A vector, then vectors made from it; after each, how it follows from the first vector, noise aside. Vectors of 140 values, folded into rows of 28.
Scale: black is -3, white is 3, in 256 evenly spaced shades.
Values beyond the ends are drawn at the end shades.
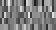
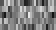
sign-scrambled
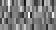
copied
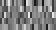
copied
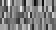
copied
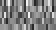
copied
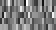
copied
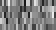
sign-scrambled
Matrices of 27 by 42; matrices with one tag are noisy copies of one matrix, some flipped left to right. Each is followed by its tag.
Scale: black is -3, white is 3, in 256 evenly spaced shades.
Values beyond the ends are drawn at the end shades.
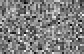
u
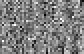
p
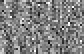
p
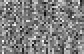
p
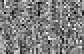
p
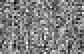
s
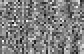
p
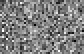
u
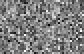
u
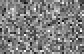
u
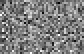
u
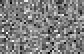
u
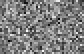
u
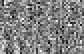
p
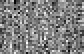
s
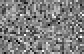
u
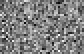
u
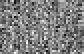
s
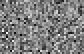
u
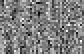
p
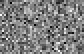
u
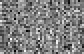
s
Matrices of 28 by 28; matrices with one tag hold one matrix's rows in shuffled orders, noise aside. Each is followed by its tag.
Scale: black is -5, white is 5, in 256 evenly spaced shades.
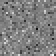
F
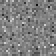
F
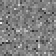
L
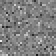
L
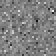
F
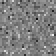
F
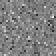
F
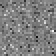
F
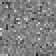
L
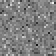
F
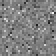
F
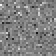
L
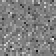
F
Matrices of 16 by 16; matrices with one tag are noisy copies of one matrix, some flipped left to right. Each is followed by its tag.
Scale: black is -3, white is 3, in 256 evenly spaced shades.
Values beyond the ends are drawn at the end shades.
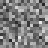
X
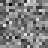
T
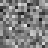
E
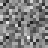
X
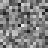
E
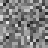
X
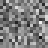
X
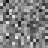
X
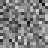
X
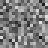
X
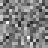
X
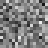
X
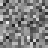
X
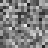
E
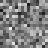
E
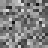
T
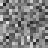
X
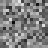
T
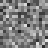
E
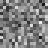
X
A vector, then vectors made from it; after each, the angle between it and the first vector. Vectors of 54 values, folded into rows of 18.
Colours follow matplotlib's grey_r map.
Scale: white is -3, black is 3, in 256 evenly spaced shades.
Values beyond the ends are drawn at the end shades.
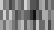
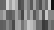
orthogonal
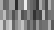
partly aligned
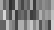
partly aligned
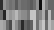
partly opposed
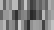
partly aligned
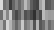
nearly parallel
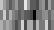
nearly parallel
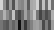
orthogonal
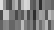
partly aligned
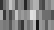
nearly opposite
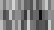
orthogonal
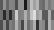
nearly opposite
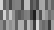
nearly parallel
